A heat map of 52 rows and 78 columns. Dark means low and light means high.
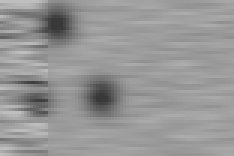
Seam: vertical, 20% of the way across, the right part calmer. Mirror symmetry: none. Dips: three. Histogram: skewed, a long tail of low values.
